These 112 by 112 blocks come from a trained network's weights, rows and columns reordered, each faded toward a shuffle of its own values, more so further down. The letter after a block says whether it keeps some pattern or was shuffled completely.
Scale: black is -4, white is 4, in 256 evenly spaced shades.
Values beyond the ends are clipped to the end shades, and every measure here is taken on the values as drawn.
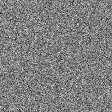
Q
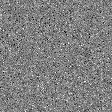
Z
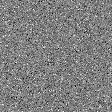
Z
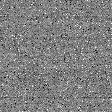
Q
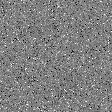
Z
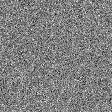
Q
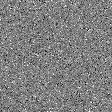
Z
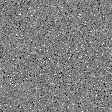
Z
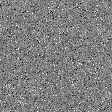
Z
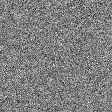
Q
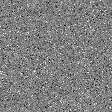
Z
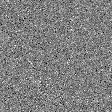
Q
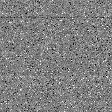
Q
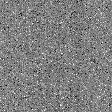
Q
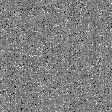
Q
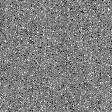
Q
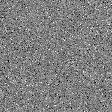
Z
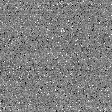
Q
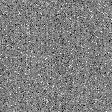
Q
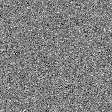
Q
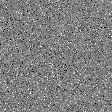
Z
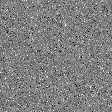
Z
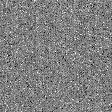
Q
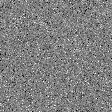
Z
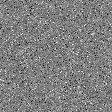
Z
